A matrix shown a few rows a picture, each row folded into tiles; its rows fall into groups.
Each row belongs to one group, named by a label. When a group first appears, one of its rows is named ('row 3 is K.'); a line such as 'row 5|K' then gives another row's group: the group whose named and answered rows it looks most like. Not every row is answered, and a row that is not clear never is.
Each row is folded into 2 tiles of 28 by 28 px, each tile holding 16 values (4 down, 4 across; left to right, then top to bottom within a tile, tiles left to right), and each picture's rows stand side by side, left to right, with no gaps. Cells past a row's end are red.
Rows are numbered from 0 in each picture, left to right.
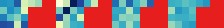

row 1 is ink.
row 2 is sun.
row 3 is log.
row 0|sun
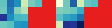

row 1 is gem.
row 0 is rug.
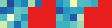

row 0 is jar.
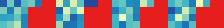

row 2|jar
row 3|jar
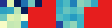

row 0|sun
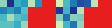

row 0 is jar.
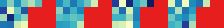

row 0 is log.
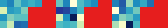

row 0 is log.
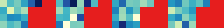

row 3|log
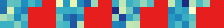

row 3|rug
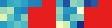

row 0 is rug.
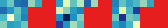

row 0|jar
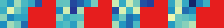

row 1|rug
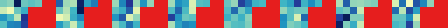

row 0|gem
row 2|rug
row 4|ink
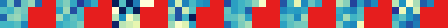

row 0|sun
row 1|rug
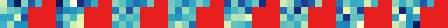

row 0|gem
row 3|ink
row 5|rug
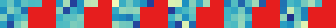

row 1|ink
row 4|sun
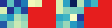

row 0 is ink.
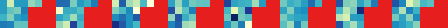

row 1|log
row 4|log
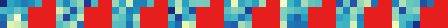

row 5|gem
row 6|sun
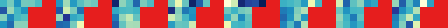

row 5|jar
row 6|gem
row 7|jar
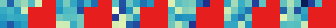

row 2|log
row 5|rug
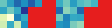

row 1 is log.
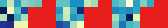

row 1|jar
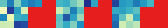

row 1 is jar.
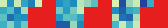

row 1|sun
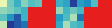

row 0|gem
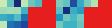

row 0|gem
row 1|ink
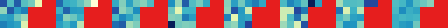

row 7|ink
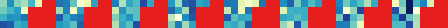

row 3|jar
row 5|log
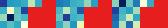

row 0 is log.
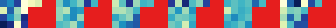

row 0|sun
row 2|gem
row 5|gem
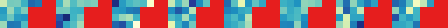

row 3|rug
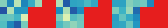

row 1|jar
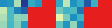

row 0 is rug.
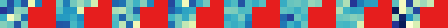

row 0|jar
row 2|log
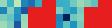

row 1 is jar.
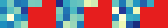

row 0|jar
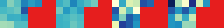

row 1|ink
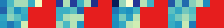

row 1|sun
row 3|sun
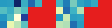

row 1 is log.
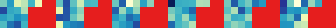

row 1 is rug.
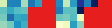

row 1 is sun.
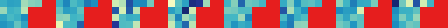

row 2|rug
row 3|rug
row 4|gem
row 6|rug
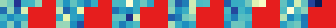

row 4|ink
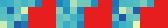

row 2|log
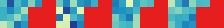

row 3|gem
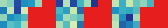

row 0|rug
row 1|sun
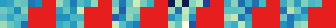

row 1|rug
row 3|sun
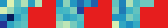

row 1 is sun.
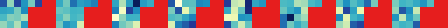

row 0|sun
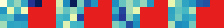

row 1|gem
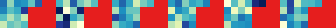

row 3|log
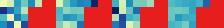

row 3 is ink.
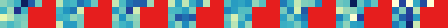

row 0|rug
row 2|rug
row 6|gem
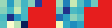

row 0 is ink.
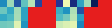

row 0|sun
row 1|sun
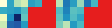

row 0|gem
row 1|gem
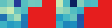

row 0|gem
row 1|gem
